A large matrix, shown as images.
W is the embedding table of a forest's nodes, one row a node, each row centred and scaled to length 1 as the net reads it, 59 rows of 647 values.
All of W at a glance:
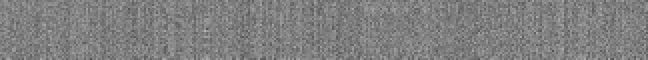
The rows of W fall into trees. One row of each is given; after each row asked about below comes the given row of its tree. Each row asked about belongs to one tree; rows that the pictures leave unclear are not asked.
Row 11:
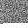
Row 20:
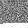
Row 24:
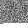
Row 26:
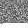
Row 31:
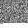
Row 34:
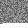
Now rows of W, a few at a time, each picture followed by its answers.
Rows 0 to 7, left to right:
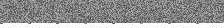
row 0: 24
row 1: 20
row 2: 11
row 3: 31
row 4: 11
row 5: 31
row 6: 34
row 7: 26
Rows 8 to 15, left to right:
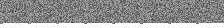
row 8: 11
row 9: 11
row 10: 26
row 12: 20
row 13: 11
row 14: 31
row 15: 34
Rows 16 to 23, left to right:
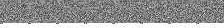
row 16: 20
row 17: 24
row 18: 20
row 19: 31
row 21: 31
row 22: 34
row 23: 31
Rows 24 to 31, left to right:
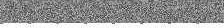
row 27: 24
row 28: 24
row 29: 20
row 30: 31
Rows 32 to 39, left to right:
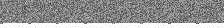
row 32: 20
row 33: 11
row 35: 11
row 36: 31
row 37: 31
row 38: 11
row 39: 24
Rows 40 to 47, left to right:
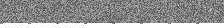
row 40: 26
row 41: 24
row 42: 26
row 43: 11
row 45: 31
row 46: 24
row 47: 20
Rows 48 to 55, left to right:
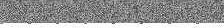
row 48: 24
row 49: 11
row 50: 24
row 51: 24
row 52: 20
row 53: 11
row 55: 24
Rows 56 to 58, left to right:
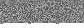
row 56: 26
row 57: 31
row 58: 31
